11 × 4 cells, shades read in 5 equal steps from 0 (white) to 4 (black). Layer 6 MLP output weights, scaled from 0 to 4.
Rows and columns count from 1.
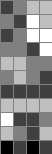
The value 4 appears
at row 11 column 1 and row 11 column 3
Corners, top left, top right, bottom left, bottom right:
3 1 4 3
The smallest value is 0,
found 5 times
